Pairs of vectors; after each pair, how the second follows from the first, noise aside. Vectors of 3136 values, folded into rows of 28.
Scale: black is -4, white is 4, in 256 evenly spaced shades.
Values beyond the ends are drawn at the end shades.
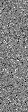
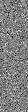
wrapped around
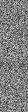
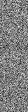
reversed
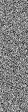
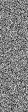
wrapped around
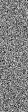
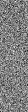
reversed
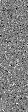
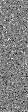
wrapped around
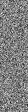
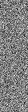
reversed
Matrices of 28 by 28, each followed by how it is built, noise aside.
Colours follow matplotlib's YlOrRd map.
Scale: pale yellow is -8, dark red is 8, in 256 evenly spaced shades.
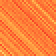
Toeplitz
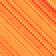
Toeplitz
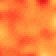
smooth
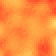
smooth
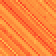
Toeplitz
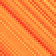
Toeplitz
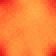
smooth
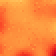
smooth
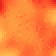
smooth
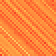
Toeplitz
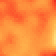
smooth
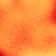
smooth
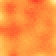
smooth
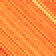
Toeplitz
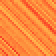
Toeplitz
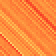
Toeplitz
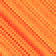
Toeplitz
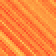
Toeplitz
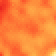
smooth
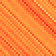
Toeplitz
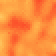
smooth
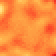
smooth
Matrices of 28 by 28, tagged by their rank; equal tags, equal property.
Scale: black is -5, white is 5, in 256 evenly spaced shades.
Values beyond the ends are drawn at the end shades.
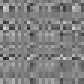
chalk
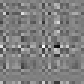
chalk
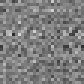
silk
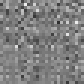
silk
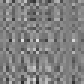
chalk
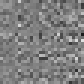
silk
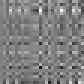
chalk
